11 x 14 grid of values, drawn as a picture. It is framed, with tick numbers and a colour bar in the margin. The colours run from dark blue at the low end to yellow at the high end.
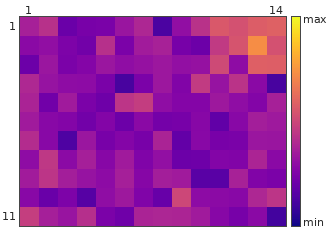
Calmest part: middle right. Odd patch: higher, in the top right. Stripes: none. Average level on the scale: 30%. Roughest part: top right. Ninth with the highest average: top right.
